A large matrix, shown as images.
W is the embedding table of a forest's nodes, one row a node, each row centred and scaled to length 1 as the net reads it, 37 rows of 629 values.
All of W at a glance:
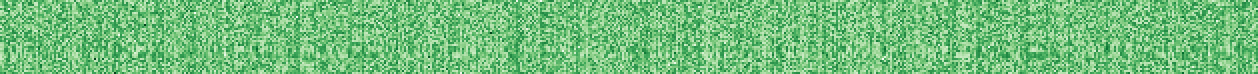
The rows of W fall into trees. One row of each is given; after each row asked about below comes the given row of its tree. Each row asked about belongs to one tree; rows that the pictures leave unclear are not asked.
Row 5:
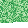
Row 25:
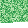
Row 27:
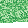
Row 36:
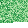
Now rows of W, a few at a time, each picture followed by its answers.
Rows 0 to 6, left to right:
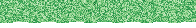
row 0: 36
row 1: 25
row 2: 25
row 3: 5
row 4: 25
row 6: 27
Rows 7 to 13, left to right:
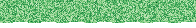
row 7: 27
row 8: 36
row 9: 25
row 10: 5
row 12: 27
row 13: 27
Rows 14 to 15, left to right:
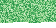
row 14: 5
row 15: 25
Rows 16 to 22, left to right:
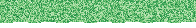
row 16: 36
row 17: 5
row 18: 36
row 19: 25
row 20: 36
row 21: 27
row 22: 27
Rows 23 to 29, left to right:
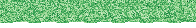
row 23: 25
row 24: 25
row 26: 27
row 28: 27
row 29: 5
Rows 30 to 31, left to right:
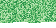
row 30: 27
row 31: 25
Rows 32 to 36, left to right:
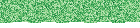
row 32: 25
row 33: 27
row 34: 25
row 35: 27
